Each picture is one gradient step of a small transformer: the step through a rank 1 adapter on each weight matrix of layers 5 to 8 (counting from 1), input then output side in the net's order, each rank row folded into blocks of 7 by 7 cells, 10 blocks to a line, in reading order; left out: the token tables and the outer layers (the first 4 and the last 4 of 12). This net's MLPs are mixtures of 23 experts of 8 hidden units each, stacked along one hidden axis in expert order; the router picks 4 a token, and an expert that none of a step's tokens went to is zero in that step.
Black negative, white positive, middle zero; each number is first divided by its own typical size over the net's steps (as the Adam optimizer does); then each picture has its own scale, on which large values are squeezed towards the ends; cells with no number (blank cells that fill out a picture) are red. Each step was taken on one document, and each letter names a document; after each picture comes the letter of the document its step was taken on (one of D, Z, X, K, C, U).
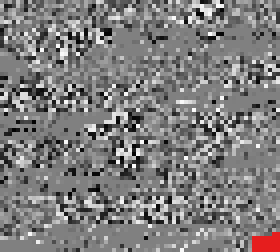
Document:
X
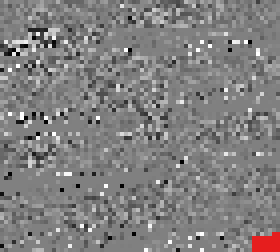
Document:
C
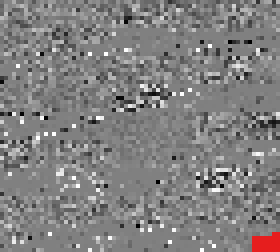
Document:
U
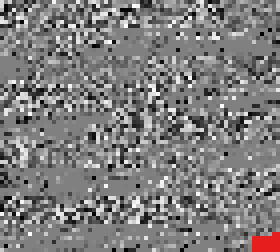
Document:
X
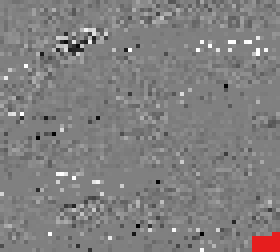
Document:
U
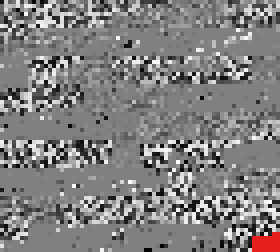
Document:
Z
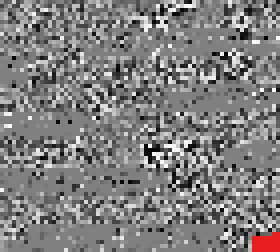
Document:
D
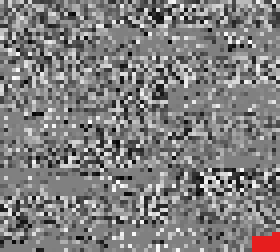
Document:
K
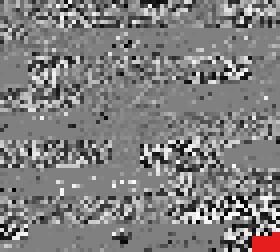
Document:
Z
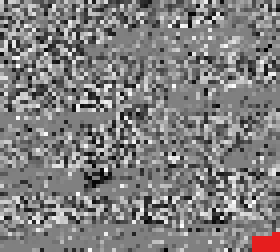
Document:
K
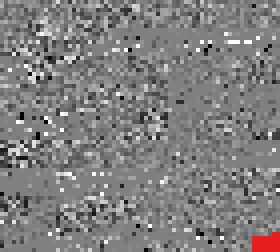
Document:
C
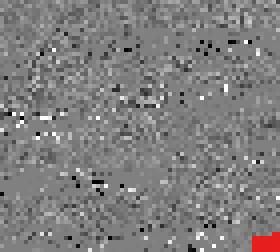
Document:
U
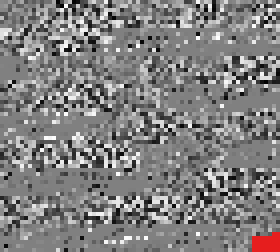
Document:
D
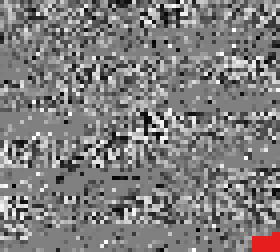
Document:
D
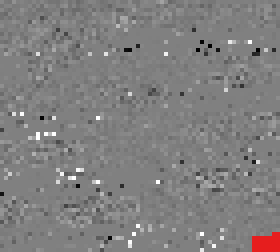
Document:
U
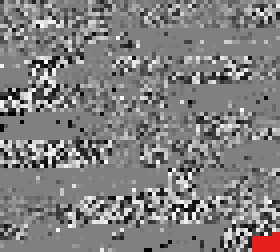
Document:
Z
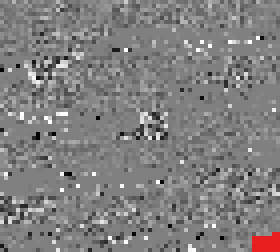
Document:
C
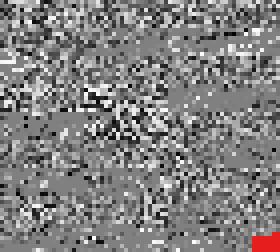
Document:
K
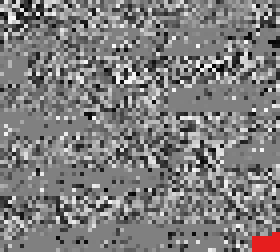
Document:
D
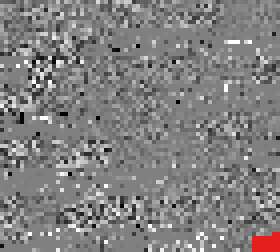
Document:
C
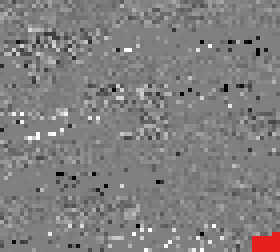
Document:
U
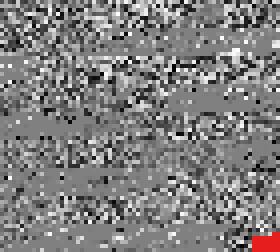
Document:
D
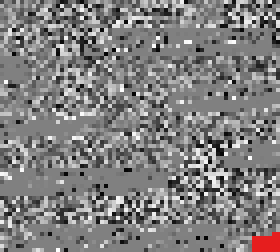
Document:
D
